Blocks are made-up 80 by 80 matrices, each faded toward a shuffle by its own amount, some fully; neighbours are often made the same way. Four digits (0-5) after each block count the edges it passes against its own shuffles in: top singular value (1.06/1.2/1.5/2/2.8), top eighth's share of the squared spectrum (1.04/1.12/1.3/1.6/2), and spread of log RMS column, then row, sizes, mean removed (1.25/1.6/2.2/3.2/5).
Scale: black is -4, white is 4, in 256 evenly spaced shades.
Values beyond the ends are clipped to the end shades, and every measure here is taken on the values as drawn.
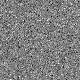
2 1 0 0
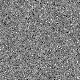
0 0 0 0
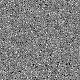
2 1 0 0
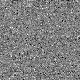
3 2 0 0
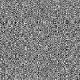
4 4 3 2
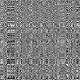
5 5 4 3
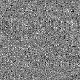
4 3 1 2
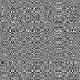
5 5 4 4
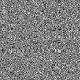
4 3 2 1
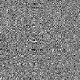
4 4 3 2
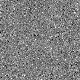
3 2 1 0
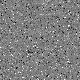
1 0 0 0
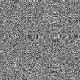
4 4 2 2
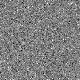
3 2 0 0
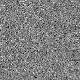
3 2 0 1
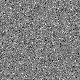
1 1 0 0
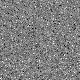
0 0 0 0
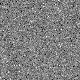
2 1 0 0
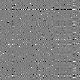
5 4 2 2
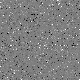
2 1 0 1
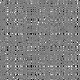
5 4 3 3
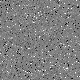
0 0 0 0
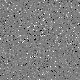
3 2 0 1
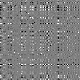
5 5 3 3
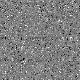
3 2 1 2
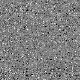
3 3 1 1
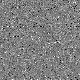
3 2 0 1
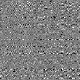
4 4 2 3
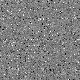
2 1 0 1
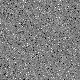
0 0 0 0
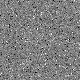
1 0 0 0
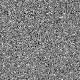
1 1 0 2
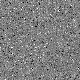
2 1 0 0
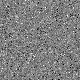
0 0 0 0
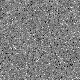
2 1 0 0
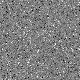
1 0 0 0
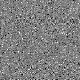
3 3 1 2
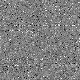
3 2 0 1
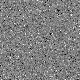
2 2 0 0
